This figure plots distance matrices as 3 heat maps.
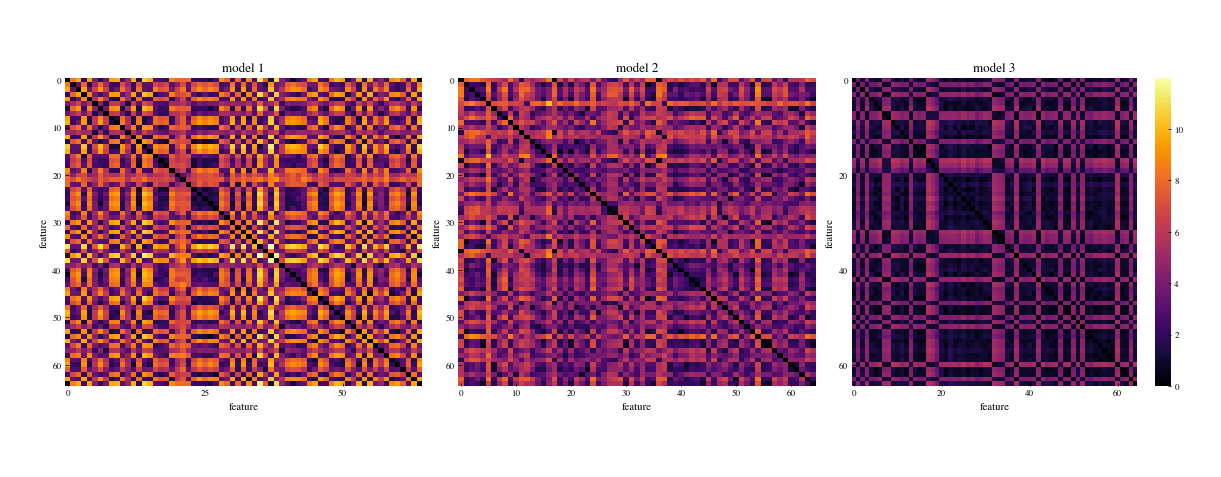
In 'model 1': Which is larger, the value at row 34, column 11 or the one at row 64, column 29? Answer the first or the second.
the second
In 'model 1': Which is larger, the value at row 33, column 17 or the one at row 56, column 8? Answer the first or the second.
the second
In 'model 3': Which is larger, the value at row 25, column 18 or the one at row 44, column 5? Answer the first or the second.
the first
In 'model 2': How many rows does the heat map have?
65
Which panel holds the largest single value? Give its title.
model 1
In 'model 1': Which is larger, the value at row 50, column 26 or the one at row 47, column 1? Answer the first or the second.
the first
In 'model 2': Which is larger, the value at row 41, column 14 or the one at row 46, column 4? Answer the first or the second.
the first
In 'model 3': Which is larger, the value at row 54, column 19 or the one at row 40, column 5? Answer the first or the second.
the first
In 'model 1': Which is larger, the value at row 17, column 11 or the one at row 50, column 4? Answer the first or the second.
the first
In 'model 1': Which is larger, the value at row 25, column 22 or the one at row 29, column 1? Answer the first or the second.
the first
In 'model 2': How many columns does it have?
65
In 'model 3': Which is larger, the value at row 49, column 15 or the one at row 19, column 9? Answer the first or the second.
the second
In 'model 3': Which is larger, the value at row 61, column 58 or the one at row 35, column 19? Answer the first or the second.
the second
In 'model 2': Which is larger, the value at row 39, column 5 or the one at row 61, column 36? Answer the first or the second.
the first
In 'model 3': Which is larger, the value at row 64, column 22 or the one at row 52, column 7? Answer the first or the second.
the first
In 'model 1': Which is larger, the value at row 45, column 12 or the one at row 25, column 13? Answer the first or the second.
the first
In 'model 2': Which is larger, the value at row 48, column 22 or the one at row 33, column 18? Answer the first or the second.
the second
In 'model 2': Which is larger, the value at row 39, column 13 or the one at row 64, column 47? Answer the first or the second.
the second
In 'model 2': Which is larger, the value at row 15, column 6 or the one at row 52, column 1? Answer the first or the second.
the second
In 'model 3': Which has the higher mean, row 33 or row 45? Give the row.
33
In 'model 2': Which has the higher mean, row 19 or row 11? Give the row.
11
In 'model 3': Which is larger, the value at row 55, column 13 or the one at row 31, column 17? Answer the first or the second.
the second
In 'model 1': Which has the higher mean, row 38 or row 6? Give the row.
38
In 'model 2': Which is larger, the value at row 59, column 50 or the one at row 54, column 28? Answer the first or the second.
the first
